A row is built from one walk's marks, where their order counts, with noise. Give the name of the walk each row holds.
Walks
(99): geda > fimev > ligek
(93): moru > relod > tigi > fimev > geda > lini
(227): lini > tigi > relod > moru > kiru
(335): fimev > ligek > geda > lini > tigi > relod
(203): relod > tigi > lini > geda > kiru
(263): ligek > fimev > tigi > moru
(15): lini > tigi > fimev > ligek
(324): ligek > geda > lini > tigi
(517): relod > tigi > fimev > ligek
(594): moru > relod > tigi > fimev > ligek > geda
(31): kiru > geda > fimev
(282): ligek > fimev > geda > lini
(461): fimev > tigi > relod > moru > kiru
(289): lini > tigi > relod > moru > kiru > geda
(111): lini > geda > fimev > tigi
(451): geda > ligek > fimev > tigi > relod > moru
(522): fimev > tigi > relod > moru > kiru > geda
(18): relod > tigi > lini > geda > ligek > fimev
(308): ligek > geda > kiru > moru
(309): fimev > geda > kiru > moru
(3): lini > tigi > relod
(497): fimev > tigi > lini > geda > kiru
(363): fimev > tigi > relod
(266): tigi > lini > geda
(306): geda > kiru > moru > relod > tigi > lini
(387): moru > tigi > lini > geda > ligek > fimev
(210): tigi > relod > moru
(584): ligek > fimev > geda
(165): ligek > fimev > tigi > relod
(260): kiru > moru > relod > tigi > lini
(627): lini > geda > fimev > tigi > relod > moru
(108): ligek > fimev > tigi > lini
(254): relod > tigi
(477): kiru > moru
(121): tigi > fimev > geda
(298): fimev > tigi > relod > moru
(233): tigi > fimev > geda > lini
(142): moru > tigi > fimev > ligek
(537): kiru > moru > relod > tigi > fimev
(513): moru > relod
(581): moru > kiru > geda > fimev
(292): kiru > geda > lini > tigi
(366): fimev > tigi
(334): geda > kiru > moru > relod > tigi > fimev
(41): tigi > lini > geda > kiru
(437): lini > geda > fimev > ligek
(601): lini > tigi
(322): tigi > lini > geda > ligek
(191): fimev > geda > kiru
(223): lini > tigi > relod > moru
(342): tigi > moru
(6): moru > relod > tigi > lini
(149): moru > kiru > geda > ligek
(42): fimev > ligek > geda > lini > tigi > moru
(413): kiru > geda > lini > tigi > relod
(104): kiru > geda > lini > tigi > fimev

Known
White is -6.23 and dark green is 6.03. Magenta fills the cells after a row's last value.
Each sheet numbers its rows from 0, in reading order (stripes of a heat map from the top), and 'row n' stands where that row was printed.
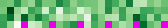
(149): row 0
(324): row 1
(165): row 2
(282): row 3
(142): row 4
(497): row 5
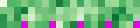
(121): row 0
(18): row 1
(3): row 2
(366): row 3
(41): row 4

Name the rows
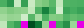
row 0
(335)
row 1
(31)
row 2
(584)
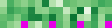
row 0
(594)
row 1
(342)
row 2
(111)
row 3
(99)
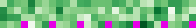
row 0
(292)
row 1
(6)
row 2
(306)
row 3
(108)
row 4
(363)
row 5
(581)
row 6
(517)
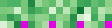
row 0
(601)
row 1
(227)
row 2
(233)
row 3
(15)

